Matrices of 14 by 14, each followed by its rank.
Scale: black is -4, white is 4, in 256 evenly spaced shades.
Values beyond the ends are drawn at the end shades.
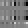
one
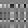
one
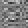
three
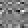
two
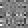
three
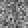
full rank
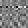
two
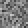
full rank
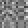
three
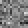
three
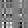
one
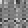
two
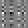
one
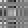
one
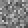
full rank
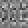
three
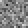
full rank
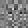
two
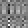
two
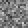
full rank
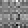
two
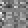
three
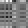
one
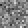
full rank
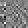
three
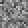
full rank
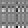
one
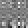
two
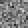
full rank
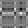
one
